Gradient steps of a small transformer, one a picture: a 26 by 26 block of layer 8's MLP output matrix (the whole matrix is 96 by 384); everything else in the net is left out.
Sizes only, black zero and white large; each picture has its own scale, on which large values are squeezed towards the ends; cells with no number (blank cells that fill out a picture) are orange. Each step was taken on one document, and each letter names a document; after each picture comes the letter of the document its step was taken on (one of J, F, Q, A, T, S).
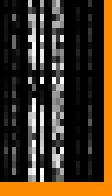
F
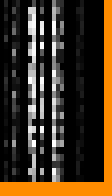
F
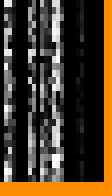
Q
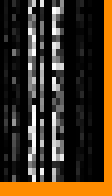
F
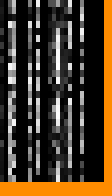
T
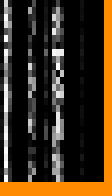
Q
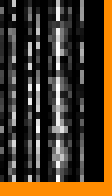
T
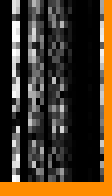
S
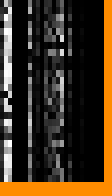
Q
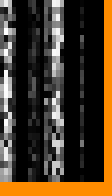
Q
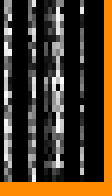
Q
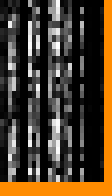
T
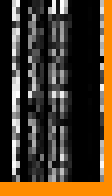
S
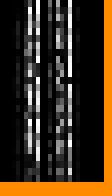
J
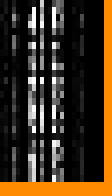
F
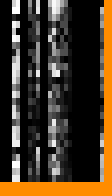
S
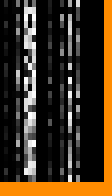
J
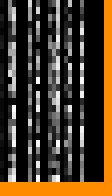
T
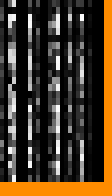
T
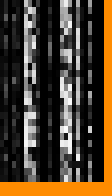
J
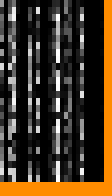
T
